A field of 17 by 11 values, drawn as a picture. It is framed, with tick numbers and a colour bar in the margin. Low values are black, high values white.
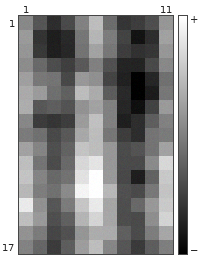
The ninth with the lowest average is the top right. Upright stripes repeat 2 times across the table. The bottom middle is the ninth with the highest average. Streaks run downward.
